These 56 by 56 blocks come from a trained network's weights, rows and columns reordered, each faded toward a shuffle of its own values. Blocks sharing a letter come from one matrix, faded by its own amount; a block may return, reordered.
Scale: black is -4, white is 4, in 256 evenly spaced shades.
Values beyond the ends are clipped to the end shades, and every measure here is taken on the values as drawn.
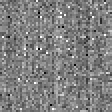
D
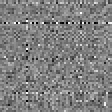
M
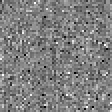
D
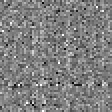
D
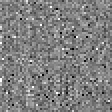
D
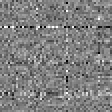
M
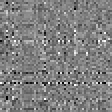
M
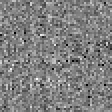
D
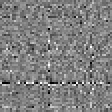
M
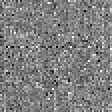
D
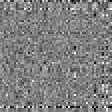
M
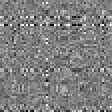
M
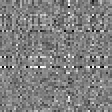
M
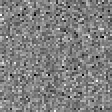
D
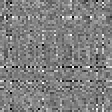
M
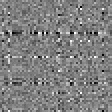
M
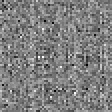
D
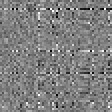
M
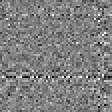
M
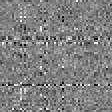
M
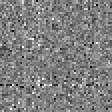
D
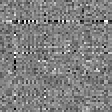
M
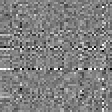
M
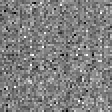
D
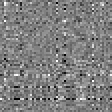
M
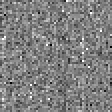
D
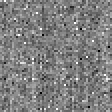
D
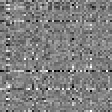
M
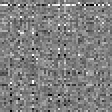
M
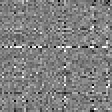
M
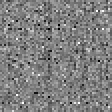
D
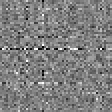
M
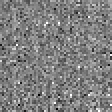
D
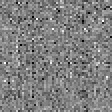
D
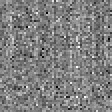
D
